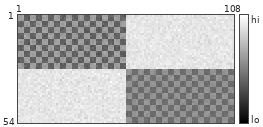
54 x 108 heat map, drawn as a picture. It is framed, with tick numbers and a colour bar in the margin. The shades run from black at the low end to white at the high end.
The table splits into 2 rows of 2 panels. Panel 1,1: middling, checkered, strong in contrast. Panel 1,2: very high, fine-grained, faint in contrast. Panel 2,1: very high, fine-grained, faint in contrast. Panel 2,2: middling, checkered.
